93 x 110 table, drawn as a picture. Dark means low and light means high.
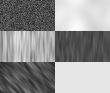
The table splits into 3 rows of 2 panels. Panel 1,1: low, fine-grained. Panel 1,2: very high, smooth, faint in contrast. Panel 2,1: high, streaked downward. Panel 2,2: low, streaked downward, faint in contrast. Panel 3,1: low, slanting down to the right. Panel 3,2: very high, flat.
